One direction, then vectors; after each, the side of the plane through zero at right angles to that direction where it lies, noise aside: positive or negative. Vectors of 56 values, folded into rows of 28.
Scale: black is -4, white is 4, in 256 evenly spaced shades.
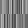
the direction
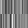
negative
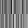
negative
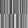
negative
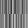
negative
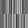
negative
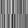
positive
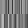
positive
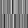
positive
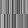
positive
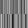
positive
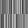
negative
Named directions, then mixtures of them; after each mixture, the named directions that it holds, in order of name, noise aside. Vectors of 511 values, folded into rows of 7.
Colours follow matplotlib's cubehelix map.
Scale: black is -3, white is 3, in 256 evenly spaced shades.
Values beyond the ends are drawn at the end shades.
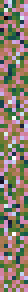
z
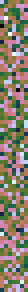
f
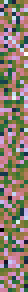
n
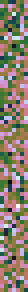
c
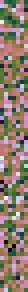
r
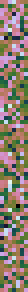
c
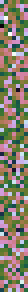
f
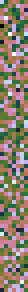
f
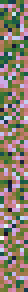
c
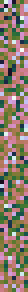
n, z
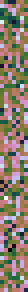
c, r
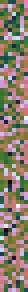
c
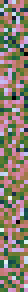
n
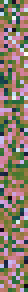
n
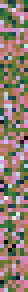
r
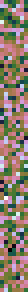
r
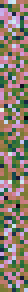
c, r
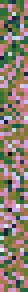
c
